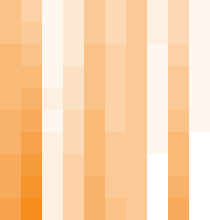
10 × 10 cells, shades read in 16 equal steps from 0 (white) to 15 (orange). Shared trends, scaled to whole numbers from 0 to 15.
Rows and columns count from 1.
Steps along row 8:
up down up up down same down up down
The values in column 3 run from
1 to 2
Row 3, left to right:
9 8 1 3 8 6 7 1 6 1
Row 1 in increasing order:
1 1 2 3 5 5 6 7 7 8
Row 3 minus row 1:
1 2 0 0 1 1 0 -1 1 0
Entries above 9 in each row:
0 0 0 0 1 2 2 2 4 4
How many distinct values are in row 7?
8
